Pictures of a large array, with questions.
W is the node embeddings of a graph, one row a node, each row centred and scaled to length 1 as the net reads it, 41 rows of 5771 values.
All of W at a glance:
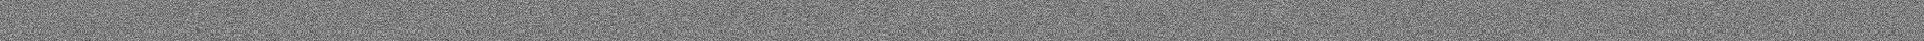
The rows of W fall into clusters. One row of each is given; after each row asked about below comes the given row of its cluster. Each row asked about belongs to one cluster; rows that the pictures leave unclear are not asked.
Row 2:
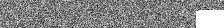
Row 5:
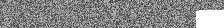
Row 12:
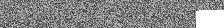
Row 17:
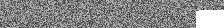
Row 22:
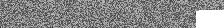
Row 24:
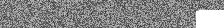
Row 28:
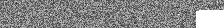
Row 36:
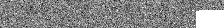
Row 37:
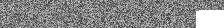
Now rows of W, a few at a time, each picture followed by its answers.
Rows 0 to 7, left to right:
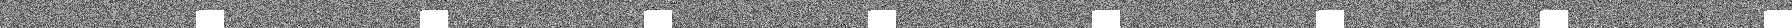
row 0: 5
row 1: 17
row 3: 12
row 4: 22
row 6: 24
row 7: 28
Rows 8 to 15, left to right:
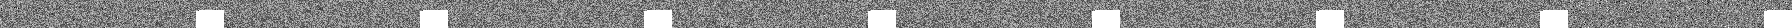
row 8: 36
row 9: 12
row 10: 5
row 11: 2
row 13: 36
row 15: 37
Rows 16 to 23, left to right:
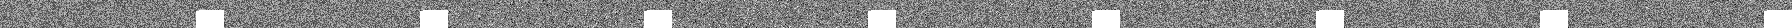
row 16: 24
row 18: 37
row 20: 17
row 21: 36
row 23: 22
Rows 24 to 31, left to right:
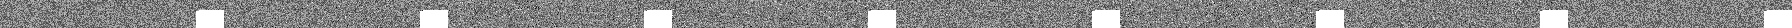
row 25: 17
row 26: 36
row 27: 22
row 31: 17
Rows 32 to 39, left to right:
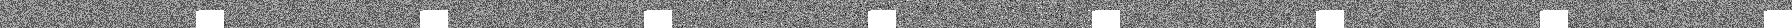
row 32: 17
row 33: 22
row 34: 28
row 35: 28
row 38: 24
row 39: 12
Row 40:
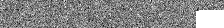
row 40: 28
